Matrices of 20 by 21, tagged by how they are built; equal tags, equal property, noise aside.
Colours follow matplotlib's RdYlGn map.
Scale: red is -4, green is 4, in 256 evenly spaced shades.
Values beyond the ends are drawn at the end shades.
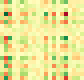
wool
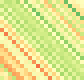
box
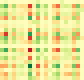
wool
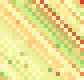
box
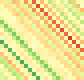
box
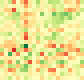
wool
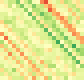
box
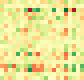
wool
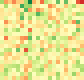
wool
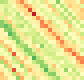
box
